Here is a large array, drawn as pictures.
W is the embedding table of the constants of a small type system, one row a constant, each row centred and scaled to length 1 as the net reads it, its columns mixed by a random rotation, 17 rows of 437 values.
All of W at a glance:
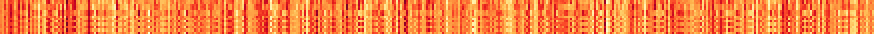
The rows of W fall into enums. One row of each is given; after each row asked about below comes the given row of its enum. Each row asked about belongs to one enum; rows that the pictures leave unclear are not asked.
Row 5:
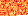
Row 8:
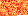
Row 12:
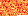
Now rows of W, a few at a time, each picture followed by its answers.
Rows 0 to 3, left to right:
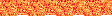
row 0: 12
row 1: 12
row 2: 8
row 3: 8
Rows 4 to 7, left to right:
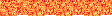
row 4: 8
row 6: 5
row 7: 5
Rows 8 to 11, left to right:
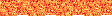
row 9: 12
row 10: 5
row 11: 12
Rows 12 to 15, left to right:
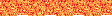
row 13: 5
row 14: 12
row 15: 12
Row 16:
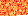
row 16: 5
